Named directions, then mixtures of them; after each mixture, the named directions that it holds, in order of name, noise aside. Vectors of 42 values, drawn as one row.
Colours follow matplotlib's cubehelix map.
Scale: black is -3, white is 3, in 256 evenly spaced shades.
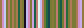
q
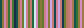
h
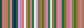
h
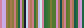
q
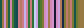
h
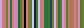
h, q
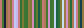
h, q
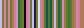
h, q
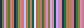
h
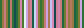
h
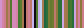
h, q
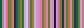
h, q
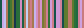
h, q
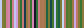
h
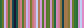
h, q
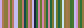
h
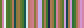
h, q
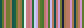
h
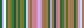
h, q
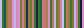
h, q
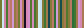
q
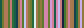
h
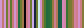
h, q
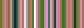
h
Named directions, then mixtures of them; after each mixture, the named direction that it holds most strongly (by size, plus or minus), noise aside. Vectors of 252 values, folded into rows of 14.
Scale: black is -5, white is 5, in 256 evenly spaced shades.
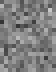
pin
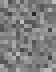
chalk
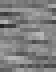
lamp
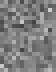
chalk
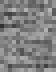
lamp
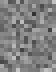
chalk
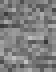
lamp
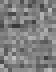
pin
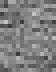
lamp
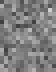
pin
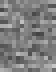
lamp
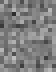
pin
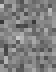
pin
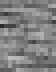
lamp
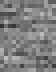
lamp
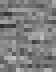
lamp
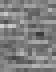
lamp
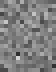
chalk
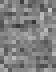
pin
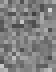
chalk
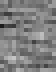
lamp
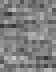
lamp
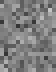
pin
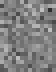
chalk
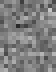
pin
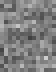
pin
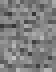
chalk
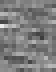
lamp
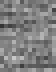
lamp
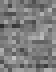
lamp
